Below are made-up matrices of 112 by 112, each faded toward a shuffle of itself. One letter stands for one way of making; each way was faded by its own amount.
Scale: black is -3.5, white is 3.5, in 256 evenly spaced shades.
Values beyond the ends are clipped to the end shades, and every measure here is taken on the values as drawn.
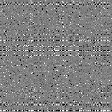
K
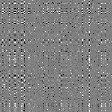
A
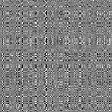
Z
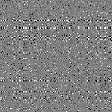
K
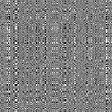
Z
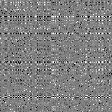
K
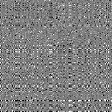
K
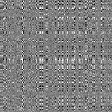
Z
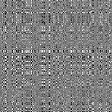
Z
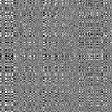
Z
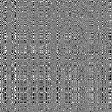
Z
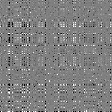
A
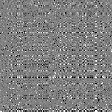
K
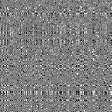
K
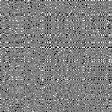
K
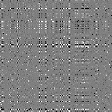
A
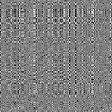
Z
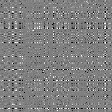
A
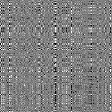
Z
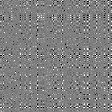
A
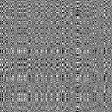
Z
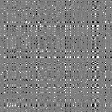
A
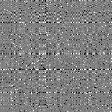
K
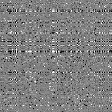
K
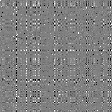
A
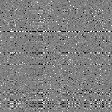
K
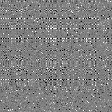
K
